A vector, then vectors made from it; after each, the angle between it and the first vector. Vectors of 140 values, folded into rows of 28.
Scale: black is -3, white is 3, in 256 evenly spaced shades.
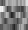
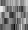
nearly parallel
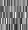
orthogonal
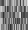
partly aligned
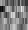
nearly opposite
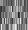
partly opposed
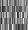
orthogonal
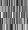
orthogonal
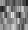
nearly opposite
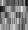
nearly opposite
